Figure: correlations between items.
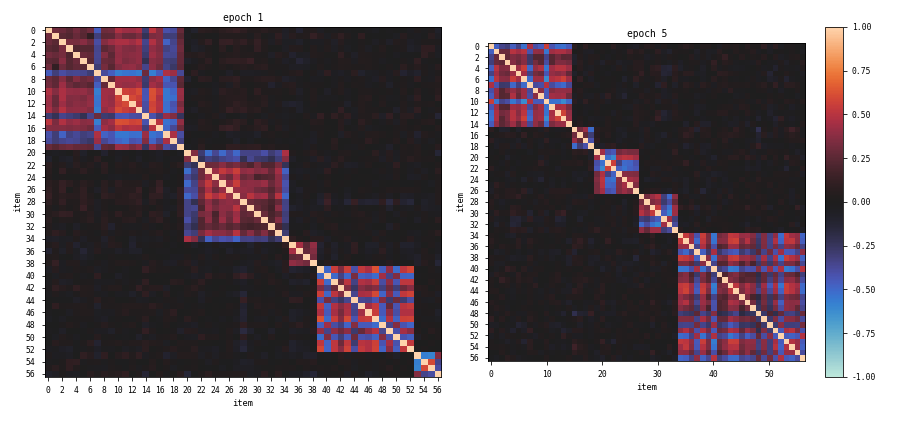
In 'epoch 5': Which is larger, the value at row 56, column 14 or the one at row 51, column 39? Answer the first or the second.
the second
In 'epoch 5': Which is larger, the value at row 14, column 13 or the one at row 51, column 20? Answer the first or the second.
the first
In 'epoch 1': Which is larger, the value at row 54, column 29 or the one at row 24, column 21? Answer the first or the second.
the first
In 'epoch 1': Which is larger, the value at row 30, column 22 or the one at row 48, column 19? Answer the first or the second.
the first
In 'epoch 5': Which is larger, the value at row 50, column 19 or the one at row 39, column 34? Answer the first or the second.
the second
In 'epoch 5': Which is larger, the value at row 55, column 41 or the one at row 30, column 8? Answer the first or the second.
the first
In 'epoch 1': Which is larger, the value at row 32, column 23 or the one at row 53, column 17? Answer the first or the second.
the first
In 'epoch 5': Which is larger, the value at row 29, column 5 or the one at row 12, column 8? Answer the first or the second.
the second
